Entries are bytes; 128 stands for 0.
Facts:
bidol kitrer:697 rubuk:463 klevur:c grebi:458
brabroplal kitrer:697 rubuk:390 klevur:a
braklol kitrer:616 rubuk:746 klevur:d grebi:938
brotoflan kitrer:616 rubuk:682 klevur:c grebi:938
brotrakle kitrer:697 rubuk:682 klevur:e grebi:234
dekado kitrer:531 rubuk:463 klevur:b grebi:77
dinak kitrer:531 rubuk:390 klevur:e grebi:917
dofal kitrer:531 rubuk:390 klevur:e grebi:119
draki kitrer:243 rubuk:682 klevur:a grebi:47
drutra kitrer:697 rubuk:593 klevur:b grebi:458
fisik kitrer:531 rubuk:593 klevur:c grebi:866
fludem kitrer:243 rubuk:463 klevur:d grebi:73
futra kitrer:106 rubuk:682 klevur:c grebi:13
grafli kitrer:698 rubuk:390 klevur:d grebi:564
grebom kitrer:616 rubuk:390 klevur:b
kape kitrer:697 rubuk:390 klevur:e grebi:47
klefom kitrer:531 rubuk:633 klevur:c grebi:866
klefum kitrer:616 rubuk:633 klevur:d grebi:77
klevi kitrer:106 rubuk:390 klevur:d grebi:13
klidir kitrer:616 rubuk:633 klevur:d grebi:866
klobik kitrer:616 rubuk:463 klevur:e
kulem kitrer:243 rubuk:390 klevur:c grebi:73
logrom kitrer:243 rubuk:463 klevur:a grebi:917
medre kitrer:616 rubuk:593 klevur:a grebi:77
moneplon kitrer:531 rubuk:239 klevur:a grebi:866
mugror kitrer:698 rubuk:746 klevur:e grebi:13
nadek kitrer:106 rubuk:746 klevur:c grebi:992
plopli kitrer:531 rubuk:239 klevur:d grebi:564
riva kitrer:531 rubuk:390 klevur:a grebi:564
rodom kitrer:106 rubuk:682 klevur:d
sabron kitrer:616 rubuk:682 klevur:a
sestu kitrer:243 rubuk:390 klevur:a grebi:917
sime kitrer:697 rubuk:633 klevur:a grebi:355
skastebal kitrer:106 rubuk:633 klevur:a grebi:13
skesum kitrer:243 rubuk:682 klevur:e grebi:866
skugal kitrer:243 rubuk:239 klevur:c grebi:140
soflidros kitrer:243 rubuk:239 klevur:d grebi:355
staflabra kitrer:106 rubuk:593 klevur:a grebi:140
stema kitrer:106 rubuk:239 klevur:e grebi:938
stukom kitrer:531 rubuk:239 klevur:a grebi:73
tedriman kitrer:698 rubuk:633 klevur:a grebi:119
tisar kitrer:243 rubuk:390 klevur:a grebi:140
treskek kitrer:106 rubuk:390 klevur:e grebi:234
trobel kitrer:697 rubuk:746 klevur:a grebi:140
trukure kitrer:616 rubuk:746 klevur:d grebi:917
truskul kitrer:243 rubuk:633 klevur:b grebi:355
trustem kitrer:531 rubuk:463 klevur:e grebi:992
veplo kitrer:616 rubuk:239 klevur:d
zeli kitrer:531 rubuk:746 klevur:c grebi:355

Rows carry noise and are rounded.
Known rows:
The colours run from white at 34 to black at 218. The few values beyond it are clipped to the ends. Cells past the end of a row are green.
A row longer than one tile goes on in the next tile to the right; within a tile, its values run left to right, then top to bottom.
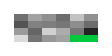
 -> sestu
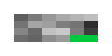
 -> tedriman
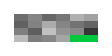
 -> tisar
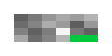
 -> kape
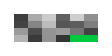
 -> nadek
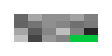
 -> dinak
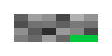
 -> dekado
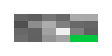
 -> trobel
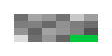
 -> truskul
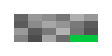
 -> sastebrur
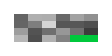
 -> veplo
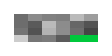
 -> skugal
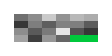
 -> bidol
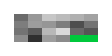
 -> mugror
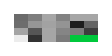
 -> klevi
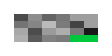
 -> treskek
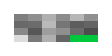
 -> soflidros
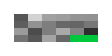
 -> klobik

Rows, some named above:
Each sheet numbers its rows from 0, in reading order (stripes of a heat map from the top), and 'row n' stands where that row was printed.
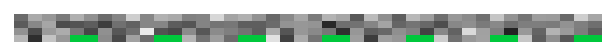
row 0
trukure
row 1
bidol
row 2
fludem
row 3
klevi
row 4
grebom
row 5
sestu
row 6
truskul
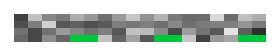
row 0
brotoflan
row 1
skesum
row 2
drutra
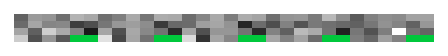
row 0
skastebal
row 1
klevi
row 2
klevi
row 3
logrom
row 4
brotrakle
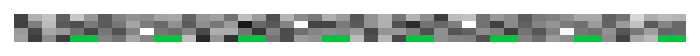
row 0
nadek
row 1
brotrakle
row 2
futra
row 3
braklol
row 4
rodom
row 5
stema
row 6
brotrakle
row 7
grafli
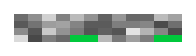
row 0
kulem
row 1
draki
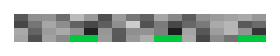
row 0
riva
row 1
medre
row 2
dofal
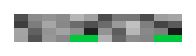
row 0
riva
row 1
staflabra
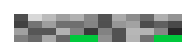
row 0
trustem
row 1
sabron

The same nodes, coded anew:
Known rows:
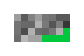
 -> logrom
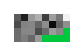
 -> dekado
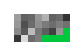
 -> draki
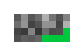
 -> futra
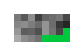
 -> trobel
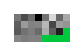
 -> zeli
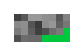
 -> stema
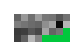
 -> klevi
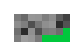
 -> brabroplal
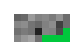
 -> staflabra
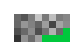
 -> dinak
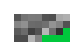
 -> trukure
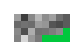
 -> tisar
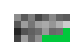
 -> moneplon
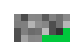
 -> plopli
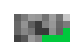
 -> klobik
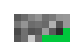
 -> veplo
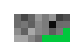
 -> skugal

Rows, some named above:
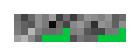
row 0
skugal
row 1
stema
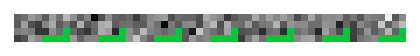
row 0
klobik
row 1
tedriman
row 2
skugal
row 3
kulem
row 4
sabron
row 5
staflabra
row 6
dofal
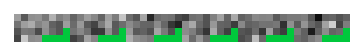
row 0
riva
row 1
klobik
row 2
trobel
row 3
nadek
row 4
rodom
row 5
skastebal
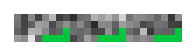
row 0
soflidros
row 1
grebom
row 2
bidol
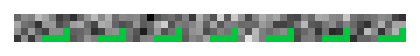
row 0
kape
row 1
treskek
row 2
skastebal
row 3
trustem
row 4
tisar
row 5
brotoflan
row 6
skesum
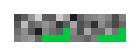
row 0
medre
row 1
drutra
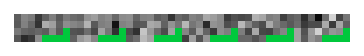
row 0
mugror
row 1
grafli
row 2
fludem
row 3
kape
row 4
brotrakle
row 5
truskul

